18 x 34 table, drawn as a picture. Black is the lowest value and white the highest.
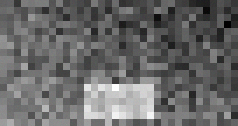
Ninth with the lowest average: top right. Ninth with the highest average: bottom middle. Stripes: none. Odd patch: higher, in the bottom middle. Slope: up to the bottom left.
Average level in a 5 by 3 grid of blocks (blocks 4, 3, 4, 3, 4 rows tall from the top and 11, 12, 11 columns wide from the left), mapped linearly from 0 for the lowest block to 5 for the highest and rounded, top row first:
2 1 0 / 2 1 0 / 2 1 1 / 3 5 1 / 3 5 2
